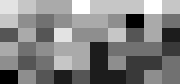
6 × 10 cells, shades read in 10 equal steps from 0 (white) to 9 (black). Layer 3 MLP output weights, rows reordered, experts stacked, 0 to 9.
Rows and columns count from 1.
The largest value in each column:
9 6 6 8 6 8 8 9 7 8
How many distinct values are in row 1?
4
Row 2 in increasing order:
2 3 3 3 4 4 4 5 5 9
